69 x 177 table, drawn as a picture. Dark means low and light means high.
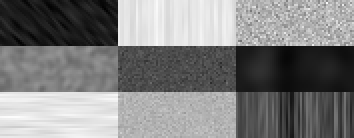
The table splits into 3 rows of 3 panels. Panel 1,1: very low, slanting down to the right, faint in contrast. Panel 1,2: very high, streaked downward, faint in contrast. Panel 1,3: high, fine-grained. Panel 2,1: middling, blotchy, faint in contrast. Panel 2,2: low, fine-grained, faint in contrast. Panel 2,3: very low, smooth, faint in contrast. Panel 3,1: very high, streaked across, faint in contrast. Panel 3,2: high, fine-grained, faint in contrast. Panel 3,3: low, streaked downward.
